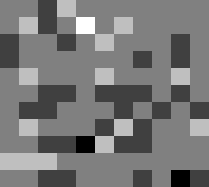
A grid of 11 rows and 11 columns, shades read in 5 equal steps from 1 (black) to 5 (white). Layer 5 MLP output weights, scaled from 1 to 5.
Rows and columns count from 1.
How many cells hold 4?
14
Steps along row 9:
same down same down up down same up same same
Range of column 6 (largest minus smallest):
2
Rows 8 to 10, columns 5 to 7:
3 2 4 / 1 4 2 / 3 3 3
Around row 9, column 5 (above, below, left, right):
3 3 2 4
